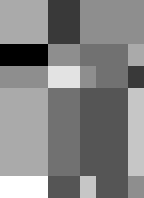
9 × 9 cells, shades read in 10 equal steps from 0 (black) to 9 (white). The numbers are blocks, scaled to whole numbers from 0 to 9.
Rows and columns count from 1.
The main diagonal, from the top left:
6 6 0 8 4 3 3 3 5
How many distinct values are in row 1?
3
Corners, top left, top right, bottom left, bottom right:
6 5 9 5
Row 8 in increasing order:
3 3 3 4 4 6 6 6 7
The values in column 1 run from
0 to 9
